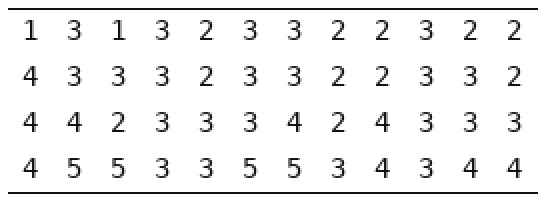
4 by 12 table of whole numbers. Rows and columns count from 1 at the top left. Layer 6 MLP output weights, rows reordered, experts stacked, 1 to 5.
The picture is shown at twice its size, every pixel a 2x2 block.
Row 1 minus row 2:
-3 0 -2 0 0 0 0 0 0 0 -1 0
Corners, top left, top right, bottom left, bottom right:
1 2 4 4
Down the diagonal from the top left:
1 3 2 3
